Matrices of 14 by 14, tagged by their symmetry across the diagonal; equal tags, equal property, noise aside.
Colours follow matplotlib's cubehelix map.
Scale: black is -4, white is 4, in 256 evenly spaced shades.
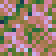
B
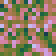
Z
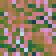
Z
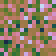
Z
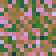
Z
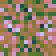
Z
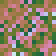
B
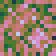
B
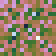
B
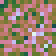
B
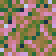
B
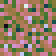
Z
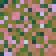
B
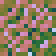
B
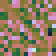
Z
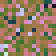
Z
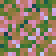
B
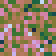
Z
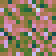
Z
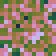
B
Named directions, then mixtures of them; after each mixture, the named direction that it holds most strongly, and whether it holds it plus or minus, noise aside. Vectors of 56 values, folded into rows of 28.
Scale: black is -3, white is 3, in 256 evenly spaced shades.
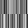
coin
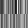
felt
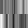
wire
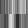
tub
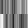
wire, plus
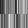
felt, plus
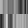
wire, minus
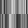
tub, plus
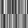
coin, minus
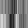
tub, minus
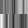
wire, plus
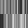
wire, minus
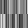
coin, plus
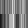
tub, plus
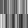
wire, plus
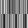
coin, minus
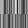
felt, minus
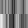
wire, plus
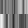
wire, plus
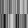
tub, plus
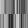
tub, minus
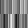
tub, plus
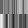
wire, plus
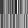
felt, plus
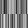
coin, plus
